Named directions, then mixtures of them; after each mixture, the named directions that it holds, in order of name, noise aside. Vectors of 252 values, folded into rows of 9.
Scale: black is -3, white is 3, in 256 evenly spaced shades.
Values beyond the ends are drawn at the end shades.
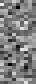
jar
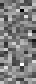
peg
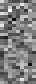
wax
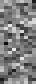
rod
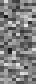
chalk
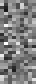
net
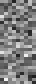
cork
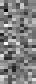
net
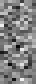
jar, wax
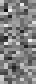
net, wax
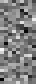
cork, peg, rod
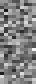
chalk, net, peg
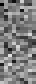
chalk, jar, peg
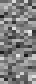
cork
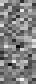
jar, peg, wax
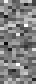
chalk, rod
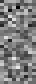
chalk, jar, wax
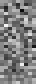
net, peg, rod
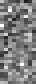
peg, wax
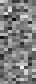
chalk, wax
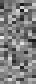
peg, wax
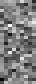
rod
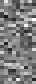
chalk, rod
